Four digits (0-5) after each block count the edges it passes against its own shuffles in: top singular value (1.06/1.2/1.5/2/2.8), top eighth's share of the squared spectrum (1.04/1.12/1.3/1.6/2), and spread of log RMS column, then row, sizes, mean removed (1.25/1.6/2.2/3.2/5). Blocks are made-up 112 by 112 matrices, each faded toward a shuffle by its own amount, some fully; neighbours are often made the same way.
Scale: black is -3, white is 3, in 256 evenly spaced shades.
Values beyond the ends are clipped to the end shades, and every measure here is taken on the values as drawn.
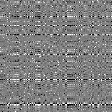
5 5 3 4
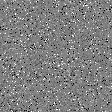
2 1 0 0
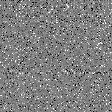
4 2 1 1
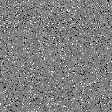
4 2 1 1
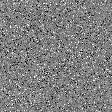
0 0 0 0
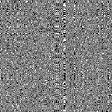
5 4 3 3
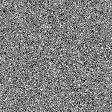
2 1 1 0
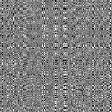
5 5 4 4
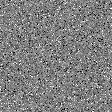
1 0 0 0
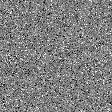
1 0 0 0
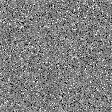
2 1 0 0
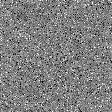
2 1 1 0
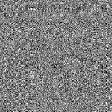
4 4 2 2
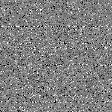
2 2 0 3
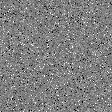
0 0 0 0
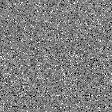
1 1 0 3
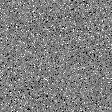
0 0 0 0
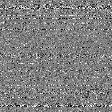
2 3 0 4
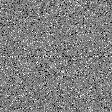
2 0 0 2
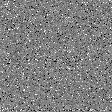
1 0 0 1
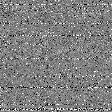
2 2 0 3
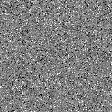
3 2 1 1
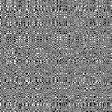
5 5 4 4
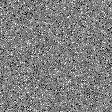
0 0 0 0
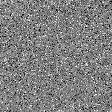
3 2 0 0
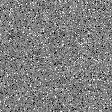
2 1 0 0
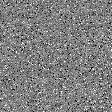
3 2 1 0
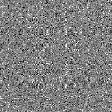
4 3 2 2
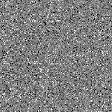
4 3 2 2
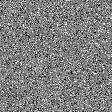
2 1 0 0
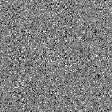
4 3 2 2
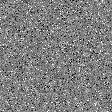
1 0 0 0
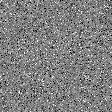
2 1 0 0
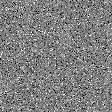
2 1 0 0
